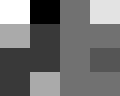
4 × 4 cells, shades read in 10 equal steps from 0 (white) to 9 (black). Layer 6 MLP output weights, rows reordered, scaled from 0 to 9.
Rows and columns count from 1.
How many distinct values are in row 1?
4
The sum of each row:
15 20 25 20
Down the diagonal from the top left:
0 7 5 5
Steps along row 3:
same down up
